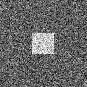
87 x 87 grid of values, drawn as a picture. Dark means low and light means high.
Stripes: none. Odd patch: higher, in the centre. Ninth with the highest average: centre. Average level on the scale: 40%.
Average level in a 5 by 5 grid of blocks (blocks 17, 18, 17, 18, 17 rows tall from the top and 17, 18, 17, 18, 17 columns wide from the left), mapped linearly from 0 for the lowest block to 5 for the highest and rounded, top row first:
0 0 0 0 0 / 0 0 1 0 0 / 0 1 5 1 0 / 0 0 1 0 0 / 0 0 0 0 0
